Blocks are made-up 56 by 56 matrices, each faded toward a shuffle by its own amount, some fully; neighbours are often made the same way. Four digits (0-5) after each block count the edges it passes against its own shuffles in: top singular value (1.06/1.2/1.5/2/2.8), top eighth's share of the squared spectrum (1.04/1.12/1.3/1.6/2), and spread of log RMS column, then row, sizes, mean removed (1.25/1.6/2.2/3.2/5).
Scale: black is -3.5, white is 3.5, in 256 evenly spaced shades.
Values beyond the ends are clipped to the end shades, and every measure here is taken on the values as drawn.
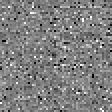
3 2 0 1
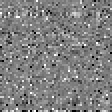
3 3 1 2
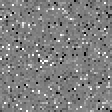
0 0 0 0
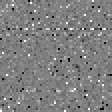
3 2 0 1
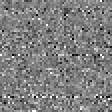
2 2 0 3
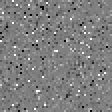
0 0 0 0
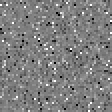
1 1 0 0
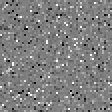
0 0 0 0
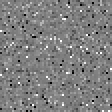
1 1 0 0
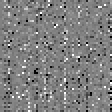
3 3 2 1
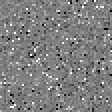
0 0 0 0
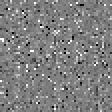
2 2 1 0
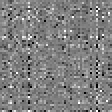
4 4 3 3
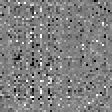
4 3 2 1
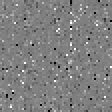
2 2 1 0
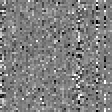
2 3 3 0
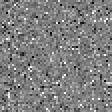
0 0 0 0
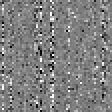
2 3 3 0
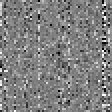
2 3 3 0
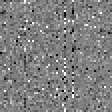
2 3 2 0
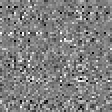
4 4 2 3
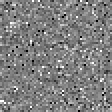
2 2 0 1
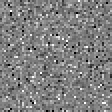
2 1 0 1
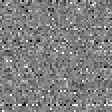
3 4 1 2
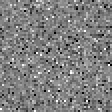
2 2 0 1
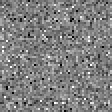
1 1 0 2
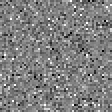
1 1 0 1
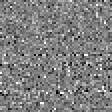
1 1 0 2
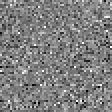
1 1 0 2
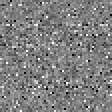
1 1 0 1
